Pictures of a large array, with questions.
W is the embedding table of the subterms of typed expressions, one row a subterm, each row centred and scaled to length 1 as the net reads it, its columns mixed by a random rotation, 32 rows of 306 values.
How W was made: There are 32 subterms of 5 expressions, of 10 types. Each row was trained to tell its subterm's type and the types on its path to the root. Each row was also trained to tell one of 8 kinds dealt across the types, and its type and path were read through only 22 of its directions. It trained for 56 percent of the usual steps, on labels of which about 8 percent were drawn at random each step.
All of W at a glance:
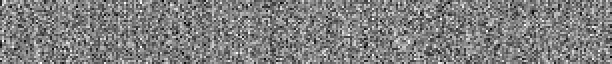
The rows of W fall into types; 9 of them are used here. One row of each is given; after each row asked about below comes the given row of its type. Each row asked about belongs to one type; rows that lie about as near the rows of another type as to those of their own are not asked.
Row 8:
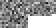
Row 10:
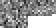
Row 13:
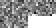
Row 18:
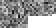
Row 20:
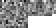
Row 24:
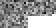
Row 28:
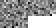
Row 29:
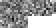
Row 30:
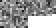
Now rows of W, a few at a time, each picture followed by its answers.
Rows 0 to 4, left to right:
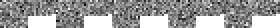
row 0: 30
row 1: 30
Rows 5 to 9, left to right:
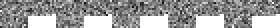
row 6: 28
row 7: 28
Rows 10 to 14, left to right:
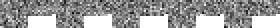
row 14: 30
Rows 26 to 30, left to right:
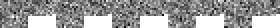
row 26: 10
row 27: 24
